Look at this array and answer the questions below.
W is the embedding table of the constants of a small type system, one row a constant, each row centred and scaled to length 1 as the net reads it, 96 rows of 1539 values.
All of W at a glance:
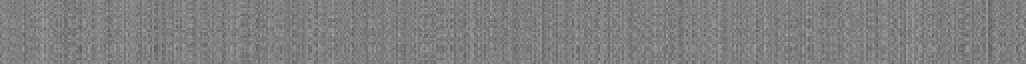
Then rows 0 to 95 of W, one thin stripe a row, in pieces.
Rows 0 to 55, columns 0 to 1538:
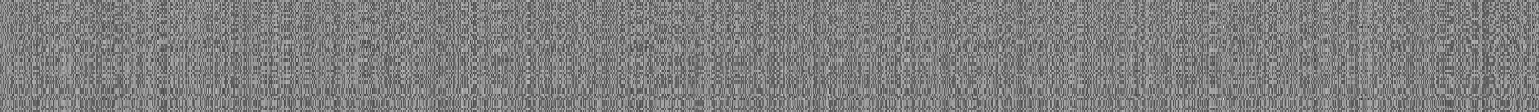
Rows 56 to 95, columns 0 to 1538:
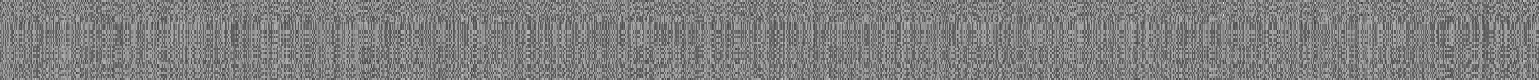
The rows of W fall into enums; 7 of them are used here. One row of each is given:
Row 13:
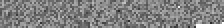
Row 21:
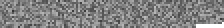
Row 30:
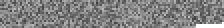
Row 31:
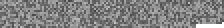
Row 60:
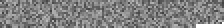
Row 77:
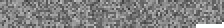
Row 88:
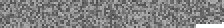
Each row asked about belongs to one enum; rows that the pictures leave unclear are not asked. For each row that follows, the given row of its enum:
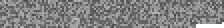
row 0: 31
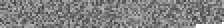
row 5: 30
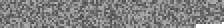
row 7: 88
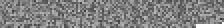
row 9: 21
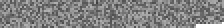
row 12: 88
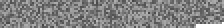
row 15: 88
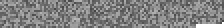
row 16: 31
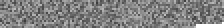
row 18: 30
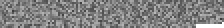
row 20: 21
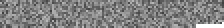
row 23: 60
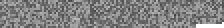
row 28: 31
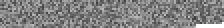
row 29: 30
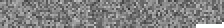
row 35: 77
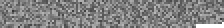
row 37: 21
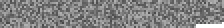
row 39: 88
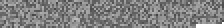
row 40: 31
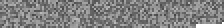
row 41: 31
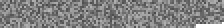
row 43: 88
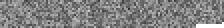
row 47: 77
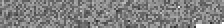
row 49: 13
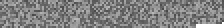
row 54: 31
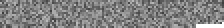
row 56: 60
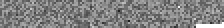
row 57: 13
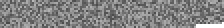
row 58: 88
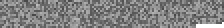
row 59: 31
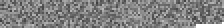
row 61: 30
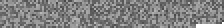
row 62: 31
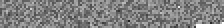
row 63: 13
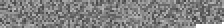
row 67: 30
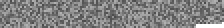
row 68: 88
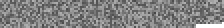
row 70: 88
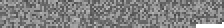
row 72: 31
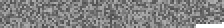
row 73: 88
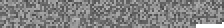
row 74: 31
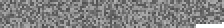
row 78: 88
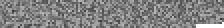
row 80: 21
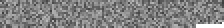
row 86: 60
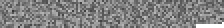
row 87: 21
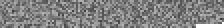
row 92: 21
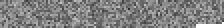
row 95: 77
